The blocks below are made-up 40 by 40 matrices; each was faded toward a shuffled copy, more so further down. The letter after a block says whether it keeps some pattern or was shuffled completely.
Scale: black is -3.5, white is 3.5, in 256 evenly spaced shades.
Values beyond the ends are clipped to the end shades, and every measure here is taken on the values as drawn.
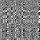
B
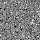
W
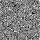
W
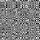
B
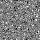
W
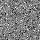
W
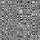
B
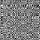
B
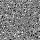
W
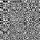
B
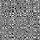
B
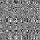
B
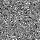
W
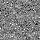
W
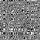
B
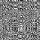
B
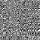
B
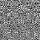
B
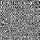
B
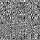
B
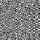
B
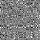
B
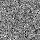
W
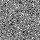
W
